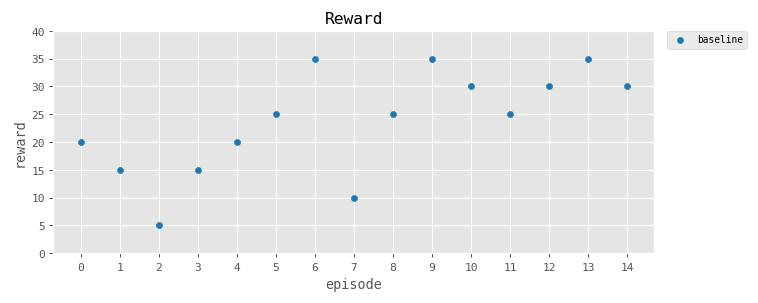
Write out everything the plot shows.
Title: Reward
x-axis: episode, ticks 0 1 2 3 4 5 6 7 8 9 10 11 12 13 14
y-axis: reward, ticks 0 5 10 15 20 25 30 35 40
Legend: baseline
Values:
baseline: 20 15 5 15 20 25 35 10 25 35 30 25 30 35 30
